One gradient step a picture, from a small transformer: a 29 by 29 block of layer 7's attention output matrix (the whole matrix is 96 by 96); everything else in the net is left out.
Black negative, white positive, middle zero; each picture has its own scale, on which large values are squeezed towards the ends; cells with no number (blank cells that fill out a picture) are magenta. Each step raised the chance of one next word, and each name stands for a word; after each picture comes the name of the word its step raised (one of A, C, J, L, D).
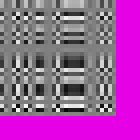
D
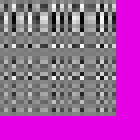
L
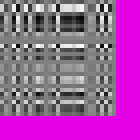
L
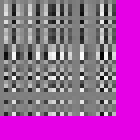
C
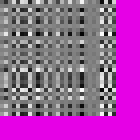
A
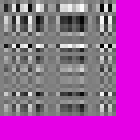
L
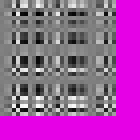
D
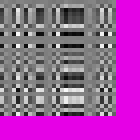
A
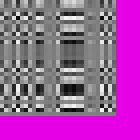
D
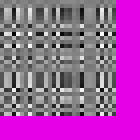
A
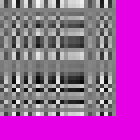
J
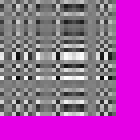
C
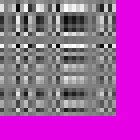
L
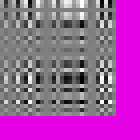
J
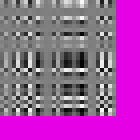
D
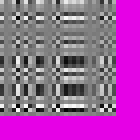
D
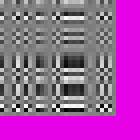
D
